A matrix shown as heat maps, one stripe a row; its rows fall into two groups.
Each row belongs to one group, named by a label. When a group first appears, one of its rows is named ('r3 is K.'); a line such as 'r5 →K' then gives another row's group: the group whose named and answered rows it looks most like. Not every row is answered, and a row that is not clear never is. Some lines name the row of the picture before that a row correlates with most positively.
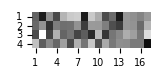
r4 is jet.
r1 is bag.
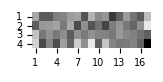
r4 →jet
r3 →jet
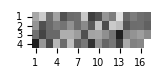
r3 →bag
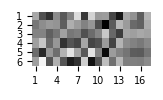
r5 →bag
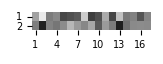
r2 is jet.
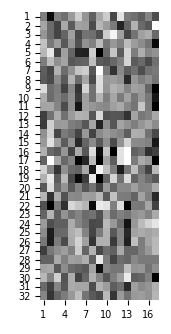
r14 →jet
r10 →jet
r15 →jet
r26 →bag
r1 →bag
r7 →bag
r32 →bag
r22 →bag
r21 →jet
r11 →jet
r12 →bag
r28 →bag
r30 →jet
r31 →bag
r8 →bag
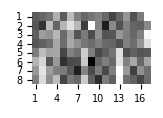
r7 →jet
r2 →bag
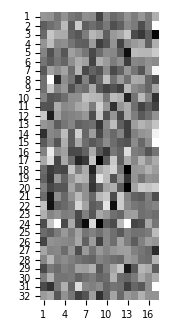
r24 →jet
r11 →bag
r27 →jet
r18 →bag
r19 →bag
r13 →bag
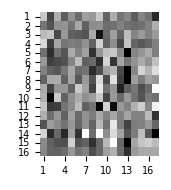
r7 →bag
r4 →jet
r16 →bag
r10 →jet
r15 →bag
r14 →jet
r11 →bag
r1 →jet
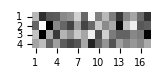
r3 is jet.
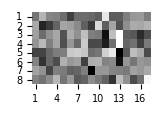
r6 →bag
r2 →bag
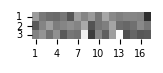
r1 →jet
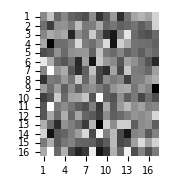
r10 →bag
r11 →jet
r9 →jet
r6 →jet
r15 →bag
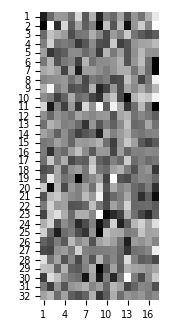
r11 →jet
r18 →jet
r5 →bag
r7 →jet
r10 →bag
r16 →bag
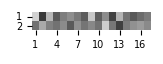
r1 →jet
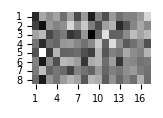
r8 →bag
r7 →jet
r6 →bag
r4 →bag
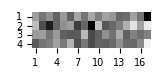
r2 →bag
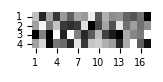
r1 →jet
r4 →jet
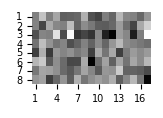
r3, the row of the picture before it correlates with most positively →3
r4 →jet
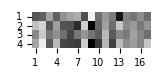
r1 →bag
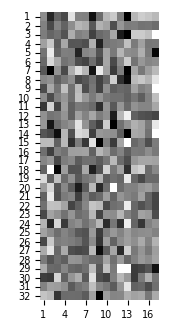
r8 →bag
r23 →jet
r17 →bag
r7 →bag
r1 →bag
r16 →bag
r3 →bag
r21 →jet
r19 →jet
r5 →jet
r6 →jet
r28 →bag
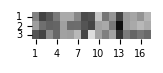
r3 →bag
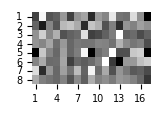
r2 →bag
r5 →jet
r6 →bag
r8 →jet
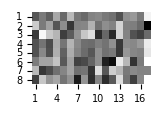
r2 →jet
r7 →bag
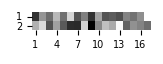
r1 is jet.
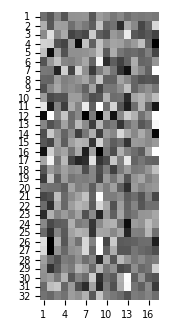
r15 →bag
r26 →jet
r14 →jet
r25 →bag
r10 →bag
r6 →bag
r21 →bag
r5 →jet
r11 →jet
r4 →jet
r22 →bag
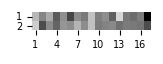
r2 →jet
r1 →jet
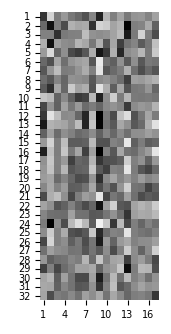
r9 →bag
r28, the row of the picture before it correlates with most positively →2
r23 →bag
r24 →bag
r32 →jet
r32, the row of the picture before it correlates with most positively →2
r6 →bag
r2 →bag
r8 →bag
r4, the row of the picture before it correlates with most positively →2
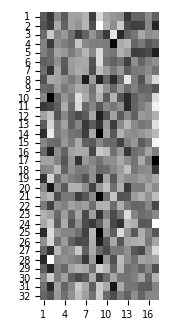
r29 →bag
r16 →bag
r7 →bag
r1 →bag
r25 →jet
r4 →bag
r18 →jet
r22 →bag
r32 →bag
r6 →bag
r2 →bag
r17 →jet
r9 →bag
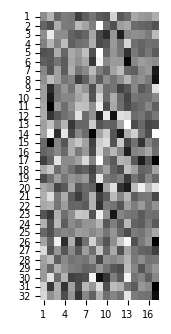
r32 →jet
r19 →bag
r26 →jet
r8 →jet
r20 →bag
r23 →bag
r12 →bag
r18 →jet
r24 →jet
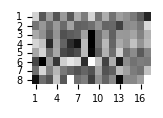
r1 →jet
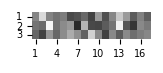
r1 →jet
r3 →bag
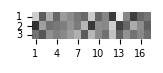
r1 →jet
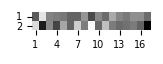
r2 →jet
